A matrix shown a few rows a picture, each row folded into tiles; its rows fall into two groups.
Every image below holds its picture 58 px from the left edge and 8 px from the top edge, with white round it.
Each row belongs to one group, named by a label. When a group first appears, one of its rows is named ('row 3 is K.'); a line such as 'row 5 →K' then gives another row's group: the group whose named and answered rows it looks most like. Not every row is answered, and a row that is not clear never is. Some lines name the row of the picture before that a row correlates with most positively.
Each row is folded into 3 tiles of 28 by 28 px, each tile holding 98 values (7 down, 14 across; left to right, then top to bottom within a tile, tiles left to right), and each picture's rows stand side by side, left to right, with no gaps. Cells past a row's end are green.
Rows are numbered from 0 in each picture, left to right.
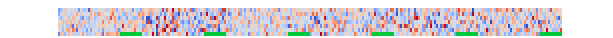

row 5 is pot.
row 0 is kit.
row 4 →kit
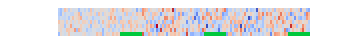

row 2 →kit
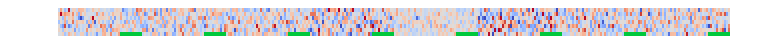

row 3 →pot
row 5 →kit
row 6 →kit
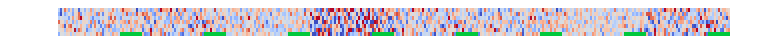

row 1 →pot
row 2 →kit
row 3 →pot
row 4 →pot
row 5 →kit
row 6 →pot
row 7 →pot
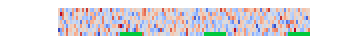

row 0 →pot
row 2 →pot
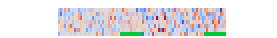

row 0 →kit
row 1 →kit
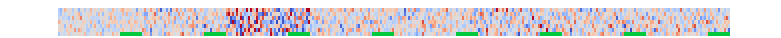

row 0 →kit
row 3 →pot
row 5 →pot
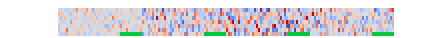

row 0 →pot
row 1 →kit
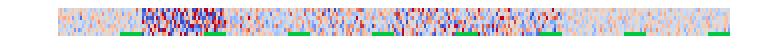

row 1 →kit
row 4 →pot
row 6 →pot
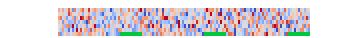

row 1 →kit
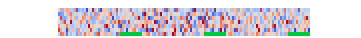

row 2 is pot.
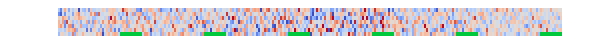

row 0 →kit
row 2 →pot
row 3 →kit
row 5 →pot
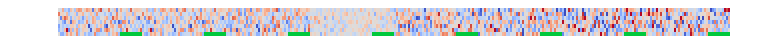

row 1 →pot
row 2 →pot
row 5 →kit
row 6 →kit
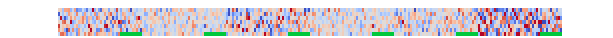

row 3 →pot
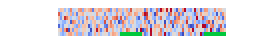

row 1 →pot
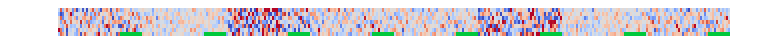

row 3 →pot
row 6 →kit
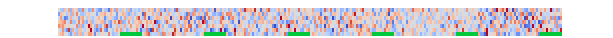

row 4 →pot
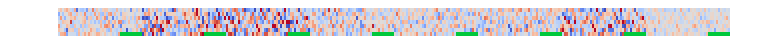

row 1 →kit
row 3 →pot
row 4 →pot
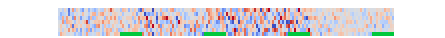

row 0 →kit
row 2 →pot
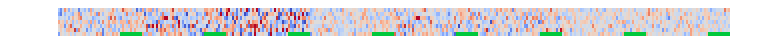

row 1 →kit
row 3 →kit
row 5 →pot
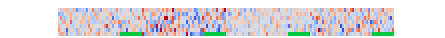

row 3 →pot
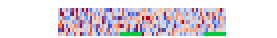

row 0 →pot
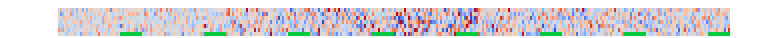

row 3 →pot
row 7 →pot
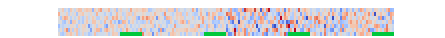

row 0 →pot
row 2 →pot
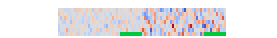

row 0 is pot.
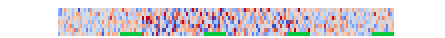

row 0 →kit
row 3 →kit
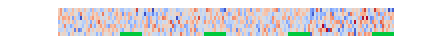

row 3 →kit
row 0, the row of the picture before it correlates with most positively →1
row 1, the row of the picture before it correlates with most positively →0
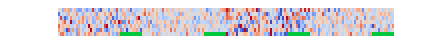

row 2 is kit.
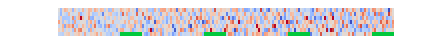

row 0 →kit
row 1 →pot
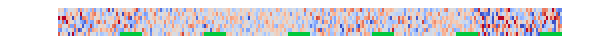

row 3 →pot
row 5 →kit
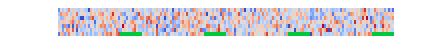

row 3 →kit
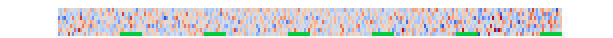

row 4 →pot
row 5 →kit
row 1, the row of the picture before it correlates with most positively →0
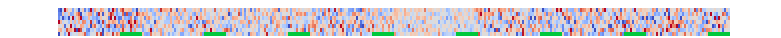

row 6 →pot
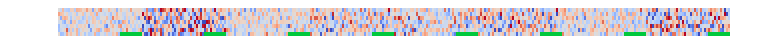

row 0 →pot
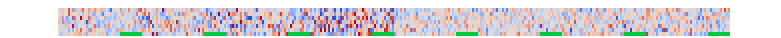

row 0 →kit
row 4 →kit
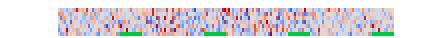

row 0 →pot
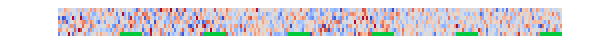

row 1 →pot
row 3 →kit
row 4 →pot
